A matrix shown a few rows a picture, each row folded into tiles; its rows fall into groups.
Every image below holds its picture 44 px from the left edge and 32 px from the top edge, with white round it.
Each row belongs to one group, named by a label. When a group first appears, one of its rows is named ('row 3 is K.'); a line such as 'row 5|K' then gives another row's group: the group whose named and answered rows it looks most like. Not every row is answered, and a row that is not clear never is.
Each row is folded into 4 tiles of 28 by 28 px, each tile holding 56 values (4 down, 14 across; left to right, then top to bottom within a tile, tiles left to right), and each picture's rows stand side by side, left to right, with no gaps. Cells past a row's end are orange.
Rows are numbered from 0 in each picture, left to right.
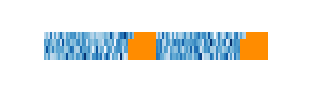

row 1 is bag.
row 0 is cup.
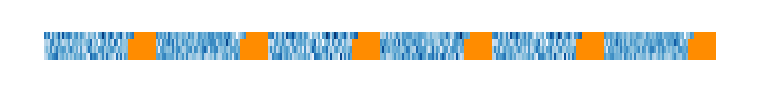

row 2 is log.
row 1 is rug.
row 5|rug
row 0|log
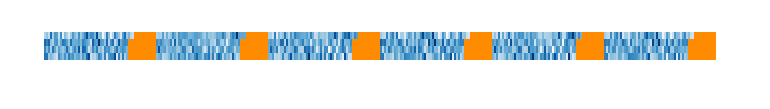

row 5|bag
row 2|cup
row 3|bag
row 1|cup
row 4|cup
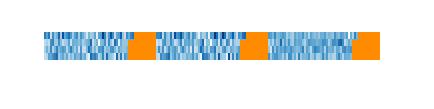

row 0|log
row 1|log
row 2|rug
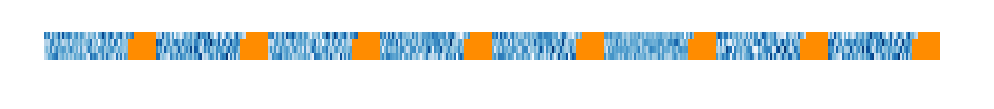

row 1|bag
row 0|log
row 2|log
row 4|rug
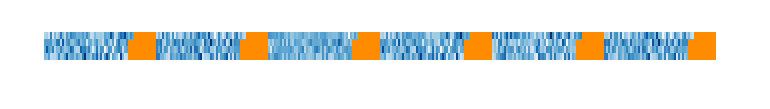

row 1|bag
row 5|bag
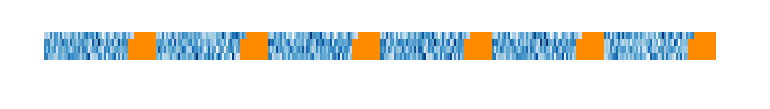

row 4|bag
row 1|cup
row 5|log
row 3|bag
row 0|bag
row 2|bag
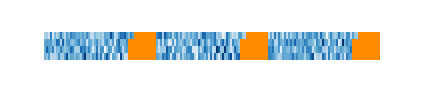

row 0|cup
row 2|bag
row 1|rug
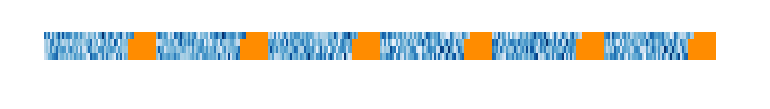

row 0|log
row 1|log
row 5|rug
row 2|cup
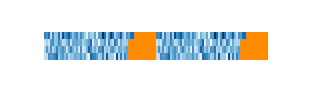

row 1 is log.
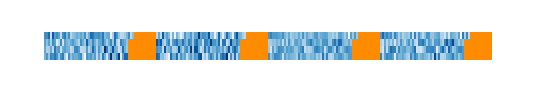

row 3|rug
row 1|bag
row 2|rug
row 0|rug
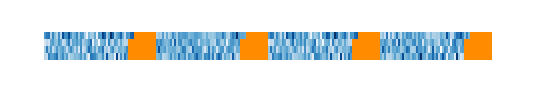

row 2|log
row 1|cup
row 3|cup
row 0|log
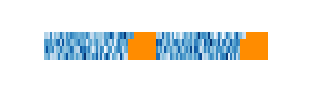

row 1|bag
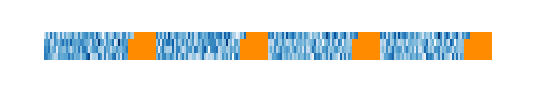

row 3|log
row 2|log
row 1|rug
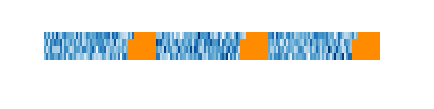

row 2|rug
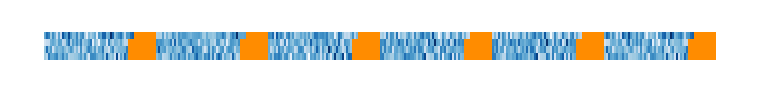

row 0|log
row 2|rug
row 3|bag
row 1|cup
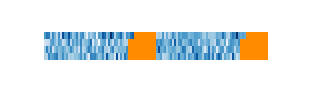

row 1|cup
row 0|log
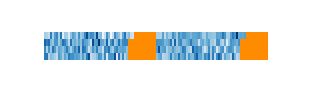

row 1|cup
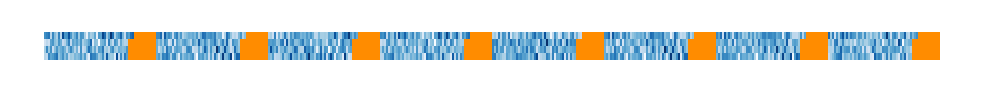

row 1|rug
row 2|cup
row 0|log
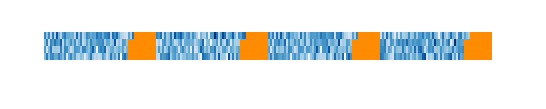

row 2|rug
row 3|bag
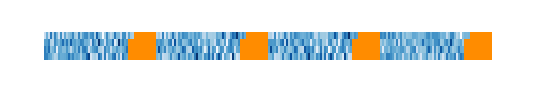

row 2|cup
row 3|rug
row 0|bag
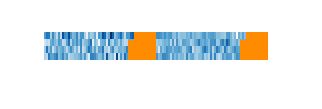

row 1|rug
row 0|log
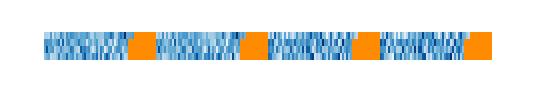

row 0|cup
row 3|bag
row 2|bag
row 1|cup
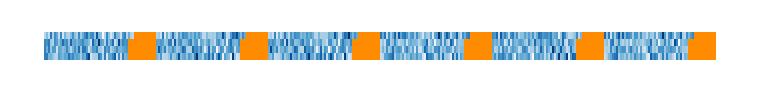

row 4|rug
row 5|log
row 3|log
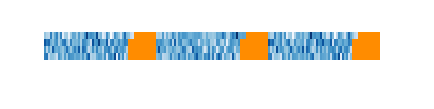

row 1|cup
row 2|bag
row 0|bag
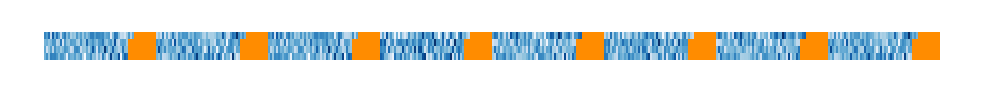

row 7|cup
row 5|bag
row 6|log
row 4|log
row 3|bag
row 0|rug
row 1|cup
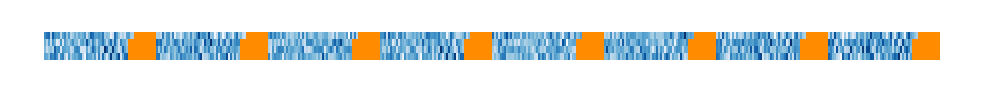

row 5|cup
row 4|log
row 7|bag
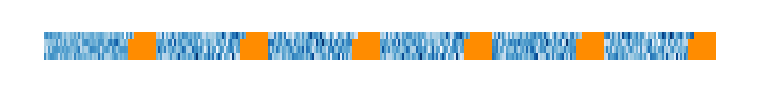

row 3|cup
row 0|rug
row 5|log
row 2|bag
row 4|bag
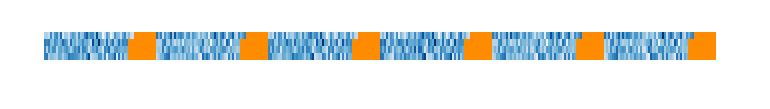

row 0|bag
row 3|bag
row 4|log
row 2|bag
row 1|log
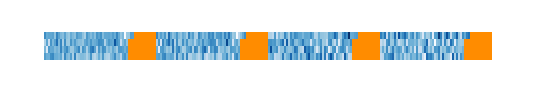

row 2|cup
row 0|rug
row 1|rug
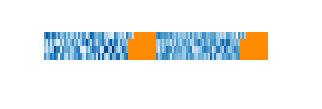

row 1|rug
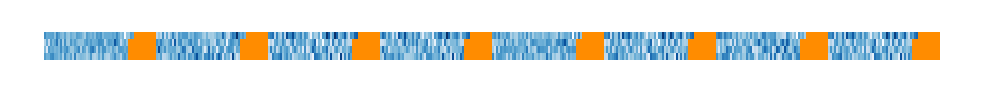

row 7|log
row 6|rug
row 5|log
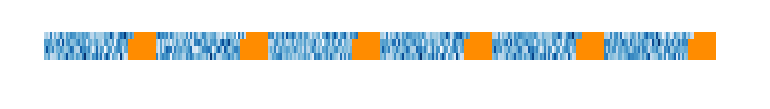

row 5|bag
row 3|cup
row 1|rug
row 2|log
